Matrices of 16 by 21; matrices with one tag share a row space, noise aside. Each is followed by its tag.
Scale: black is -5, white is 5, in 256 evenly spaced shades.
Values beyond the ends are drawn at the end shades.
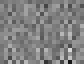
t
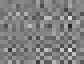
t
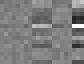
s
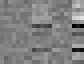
s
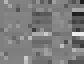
s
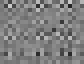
t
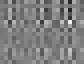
t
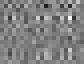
t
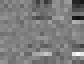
s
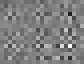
t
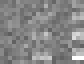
s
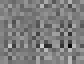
t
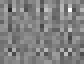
t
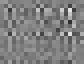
t
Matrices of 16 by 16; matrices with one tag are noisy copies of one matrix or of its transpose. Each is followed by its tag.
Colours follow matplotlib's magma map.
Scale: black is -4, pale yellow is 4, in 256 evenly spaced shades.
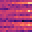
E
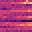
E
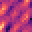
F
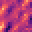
F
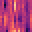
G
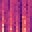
E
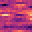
G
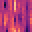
G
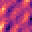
F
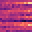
E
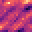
F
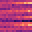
E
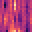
G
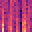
E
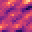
F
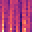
E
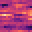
G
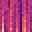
E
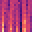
E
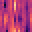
G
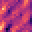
F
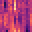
G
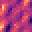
F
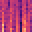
E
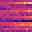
E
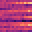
E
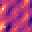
F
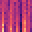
E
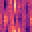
G
